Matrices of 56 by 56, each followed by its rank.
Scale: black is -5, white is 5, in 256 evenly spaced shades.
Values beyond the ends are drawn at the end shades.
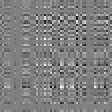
two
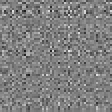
five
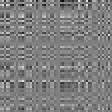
two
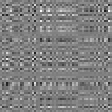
two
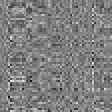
five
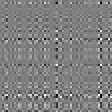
two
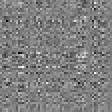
five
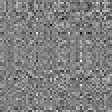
five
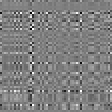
two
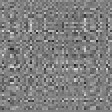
five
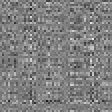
five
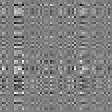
two
